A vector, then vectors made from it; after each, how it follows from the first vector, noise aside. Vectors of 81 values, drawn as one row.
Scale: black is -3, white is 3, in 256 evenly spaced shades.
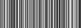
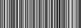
copied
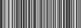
reversed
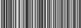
wrapped around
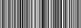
wrapped around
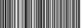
wrapped around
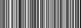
wrapped around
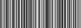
wrapped around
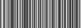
wrapped around
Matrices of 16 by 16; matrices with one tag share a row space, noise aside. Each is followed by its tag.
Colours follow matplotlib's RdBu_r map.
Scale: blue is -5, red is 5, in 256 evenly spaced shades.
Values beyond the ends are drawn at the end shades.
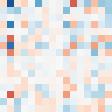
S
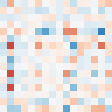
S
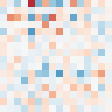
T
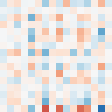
T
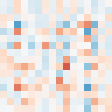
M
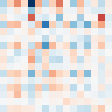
T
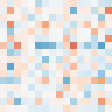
S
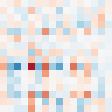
T
